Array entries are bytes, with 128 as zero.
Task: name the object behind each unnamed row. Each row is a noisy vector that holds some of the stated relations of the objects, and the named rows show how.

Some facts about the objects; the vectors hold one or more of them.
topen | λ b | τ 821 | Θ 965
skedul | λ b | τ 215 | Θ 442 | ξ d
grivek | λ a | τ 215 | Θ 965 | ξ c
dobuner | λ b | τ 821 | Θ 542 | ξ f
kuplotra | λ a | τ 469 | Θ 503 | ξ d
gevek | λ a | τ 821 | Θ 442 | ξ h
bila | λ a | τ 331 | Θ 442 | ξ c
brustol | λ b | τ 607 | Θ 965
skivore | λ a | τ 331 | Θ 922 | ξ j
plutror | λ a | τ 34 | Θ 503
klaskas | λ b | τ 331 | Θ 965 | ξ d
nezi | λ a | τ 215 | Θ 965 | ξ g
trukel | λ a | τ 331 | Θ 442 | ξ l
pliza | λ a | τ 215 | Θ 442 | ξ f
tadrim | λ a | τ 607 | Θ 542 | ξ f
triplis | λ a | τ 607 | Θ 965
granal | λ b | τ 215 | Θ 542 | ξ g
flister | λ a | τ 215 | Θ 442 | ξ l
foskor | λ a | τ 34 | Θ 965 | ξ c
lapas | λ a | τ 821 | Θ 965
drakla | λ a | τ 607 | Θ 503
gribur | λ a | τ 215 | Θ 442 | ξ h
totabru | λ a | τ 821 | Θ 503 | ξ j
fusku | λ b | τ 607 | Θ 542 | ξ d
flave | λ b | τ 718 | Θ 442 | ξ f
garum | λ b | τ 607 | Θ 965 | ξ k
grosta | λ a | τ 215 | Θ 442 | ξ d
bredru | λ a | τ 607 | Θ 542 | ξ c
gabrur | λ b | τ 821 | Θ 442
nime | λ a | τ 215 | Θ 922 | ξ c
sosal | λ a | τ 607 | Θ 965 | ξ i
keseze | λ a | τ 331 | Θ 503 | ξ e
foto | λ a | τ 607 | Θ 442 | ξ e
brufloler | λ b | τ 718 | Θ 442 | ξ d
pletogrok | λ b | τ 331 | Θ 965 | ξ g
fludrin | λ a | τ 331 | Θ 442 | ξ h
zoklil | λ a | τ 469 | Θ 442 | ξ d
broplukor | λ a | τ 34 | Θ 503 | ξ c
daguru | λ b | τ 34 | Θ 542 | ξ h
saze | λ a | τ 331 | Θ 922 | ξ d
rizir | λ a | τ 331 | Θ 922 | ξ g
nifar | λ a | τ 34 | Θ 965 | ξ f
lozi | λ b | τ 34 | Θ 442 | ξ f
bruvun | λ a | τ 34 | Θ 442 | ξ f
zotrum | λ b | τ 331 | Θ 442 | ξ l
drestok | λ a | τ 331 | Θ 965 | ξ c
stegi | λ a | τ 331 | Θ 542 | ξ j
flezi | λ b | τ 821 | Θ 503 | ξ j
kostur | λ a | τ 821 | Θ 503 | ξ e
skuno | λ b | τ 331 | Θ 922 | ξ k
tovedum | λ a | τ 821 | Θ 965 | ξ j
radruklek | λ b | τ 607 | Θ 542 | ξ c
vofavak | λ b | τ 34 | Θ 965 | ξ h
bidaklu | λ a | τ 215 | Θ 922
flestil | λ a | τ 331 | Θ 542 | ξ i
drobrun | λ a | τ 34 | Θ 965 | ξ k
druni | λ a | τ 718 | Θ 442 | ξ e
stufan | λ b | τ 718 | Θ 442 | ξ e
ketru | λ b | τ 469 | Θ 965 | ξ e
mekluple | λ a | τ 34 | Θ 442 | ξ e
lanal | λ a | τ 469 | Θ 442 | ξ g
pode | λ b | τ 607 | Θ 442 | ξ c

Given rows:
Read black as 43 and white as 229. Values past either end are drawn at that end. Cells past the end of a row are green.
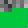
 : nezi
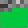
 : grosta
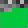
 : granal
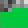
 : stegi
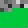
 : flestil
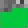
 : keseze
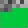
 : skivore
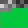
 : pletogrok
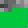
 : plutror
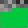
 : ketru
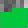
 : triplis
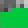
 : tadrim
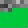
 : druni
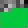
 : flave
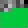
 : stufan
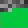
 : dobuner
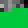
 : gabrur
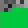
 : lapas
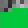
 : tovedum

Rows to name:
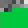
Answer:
drestok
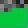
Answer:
garum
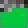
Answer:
flezi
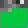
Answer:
daguru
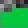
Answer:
skuno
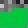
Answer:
brustol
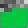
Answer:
broplukor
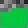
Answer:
klaskas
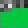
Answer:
pode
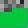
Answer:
rizir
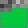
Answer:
kuplotra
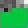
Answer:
bredru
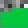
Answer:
sosal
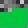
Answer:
fusku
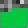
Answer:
radruklek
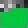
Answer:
zotrum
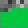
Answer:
totabru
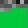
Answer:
vofavak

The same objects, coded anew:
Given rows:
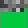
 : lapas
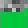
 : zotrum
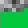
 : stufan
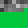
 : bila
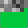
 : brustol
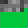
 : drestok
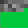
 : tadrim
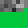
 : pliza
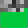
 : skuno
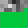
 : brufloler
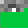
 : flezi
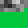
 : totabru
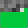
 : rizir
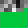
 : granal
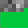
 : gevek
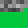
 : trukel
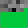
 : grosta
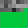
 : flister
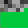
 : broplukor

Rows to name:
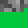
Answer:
sosal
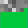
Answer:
gabrur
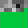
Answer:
pletogrok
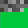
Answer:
nime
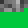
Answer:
drobrun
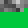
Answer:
kostur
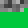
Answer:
plutror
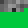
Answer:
nifar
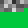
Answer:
dobuner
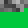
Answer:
keseze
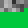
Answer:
vofavak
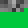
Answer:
nezi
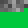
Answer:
stegi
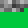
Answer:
ketru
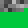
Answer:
lanal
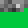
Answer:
foto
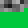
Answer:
drakla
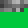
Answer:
tovedum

